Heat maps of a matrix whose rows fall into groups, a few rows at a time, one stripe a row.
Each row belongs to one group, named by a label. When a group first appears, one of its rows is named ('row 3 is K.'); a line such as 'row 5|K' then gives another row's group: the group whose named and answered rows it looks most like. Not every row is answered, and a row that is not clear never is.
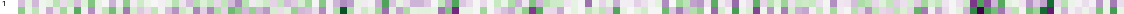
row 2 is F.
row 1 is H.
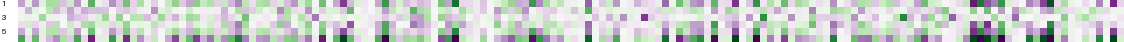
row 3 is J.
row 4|H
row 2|F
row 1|H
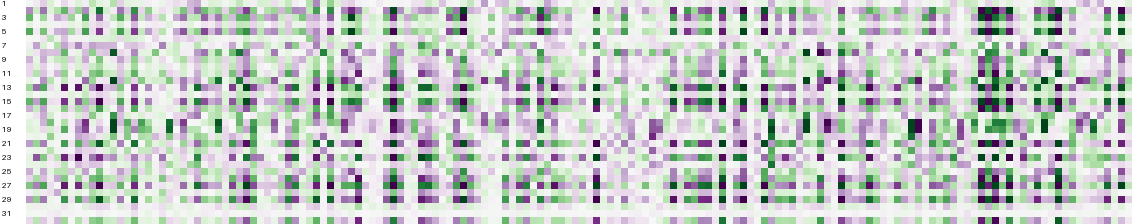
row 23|F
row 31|J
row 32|H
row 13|F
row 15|F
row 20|J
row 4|F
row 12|J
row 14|F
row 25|H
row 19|J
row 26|H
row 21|H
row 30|F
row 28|H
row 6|J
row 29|H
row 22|J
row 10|H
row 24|J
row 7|F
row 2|H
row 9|H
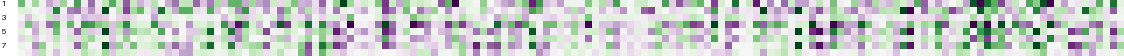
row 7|J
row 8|J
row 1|F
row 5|J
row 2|J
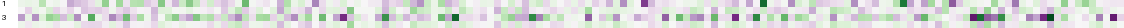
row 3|H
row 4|F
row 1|J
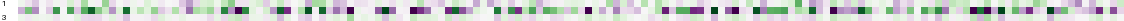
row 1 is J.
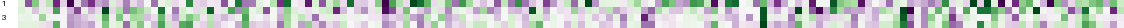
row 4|J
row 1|F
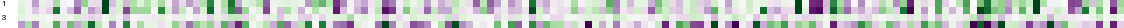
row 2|J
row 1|J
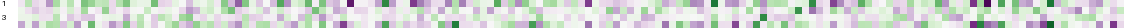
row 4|H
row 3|J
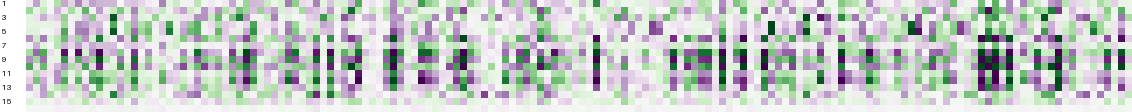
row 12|H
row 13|H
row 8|F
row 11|H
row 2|F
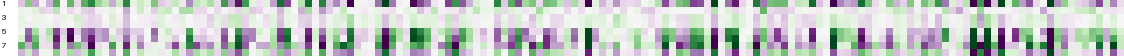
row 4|F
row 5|F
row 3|F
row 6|F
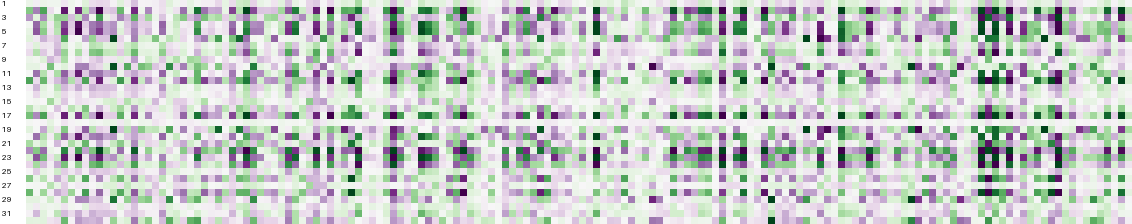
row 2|F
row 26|F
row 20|F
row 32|J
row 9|J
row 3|H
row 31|F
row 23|F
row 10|J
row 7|H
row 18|J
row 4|F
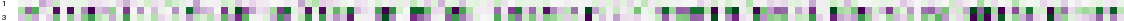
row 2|F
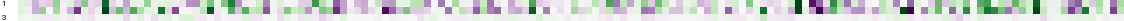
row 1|J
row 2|J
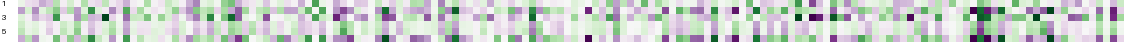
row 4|F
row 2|H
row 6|H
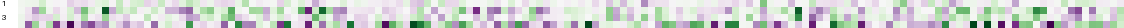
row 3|J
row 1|J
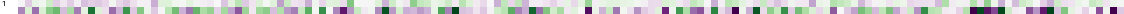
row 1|F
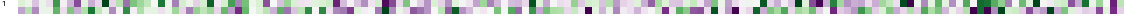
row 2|H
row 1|J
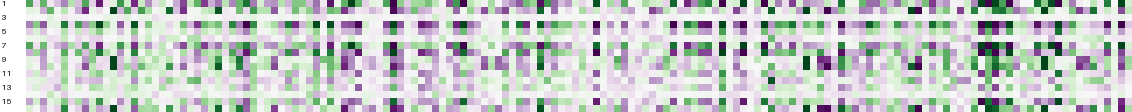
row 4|H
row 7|F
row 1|F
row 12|J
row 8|H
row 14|J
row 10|J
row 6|J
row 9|J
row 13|H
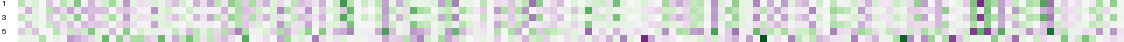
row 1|F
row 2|F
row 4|F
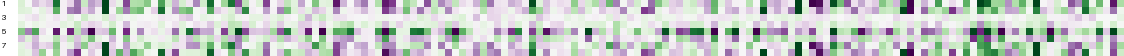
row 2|J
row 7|J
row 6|H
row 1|J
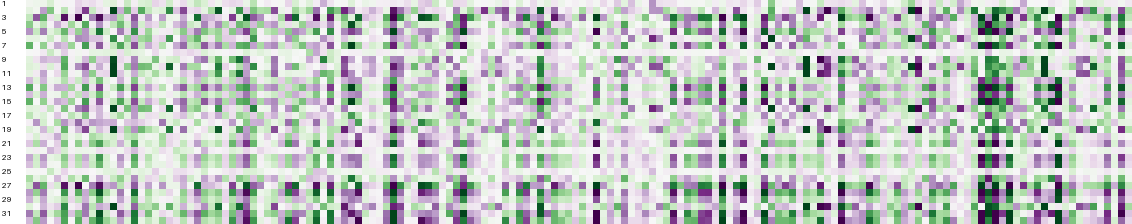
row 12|H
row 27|F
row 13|F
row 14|H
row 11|J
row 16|J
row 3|F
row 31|H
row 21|H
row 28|H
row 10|J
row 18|F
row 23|H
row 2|J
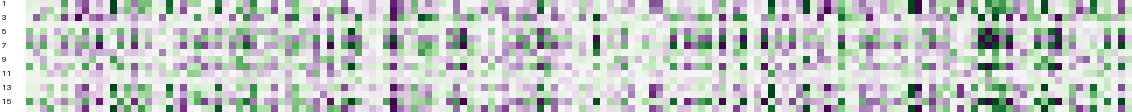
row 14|J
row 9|J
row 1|J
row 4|F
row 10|F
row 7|F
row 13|J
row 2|J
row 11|J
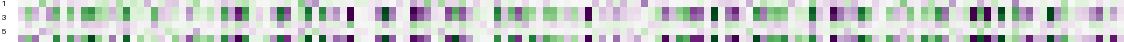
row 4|F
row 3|H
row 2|H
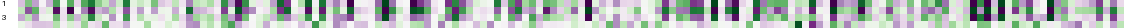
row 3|H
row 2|F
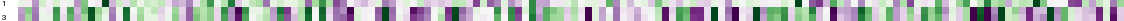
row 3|H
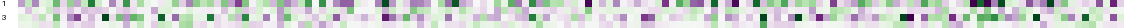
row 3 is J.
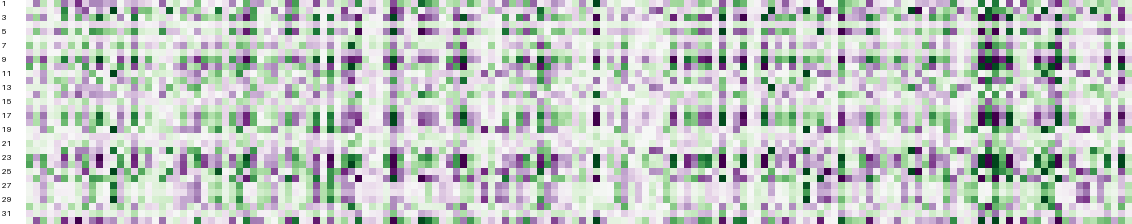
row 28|J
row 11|J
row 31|H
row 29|J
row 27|J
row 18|H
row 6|F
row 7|F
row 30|F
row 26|H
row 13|J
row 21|F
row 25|J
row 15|F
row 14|F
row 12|H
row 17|H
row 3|H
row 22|J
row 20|F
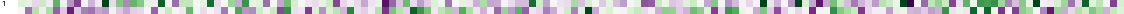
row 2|F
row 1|J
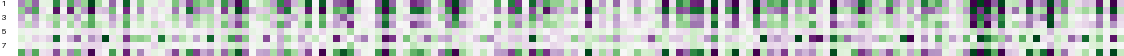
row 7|F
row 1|H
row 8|F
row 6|J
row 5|F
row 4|H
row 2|F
